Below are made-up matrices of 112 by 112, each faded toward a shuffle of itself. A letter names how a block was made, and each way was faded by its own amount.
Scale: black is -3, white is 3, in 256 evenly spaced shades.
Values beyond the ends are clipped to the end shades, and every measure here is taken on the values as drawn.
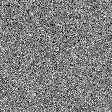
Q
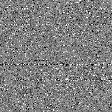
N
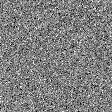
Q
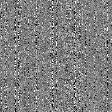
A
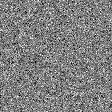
Q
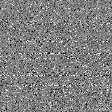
N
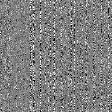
A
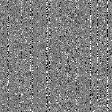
A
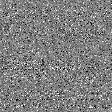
N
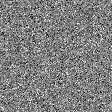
Q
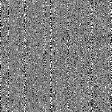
A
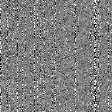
A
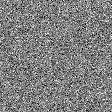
Q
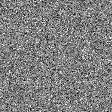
Q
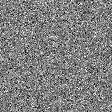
Q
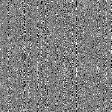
A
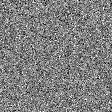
Q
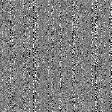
A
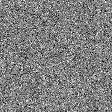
Q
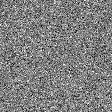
Q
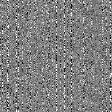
A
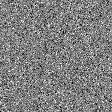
Q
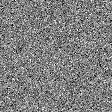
Q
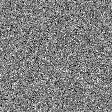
Q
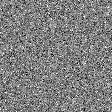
Q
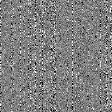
A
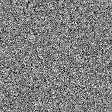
Q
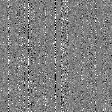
A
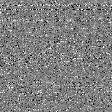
N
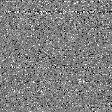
N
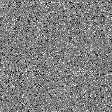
N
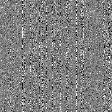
A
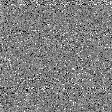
N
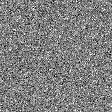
Q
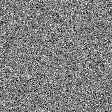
Q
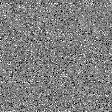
N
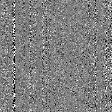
A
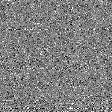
N
